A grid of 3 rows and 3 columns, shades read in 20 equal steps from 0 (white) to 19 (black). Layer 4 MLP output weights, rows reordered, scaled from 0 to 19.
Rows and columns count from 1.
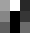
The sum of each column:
28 38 42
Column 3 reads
16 15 11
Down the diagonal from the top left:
7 19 11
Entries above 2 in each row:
2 3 3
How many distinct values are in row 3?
3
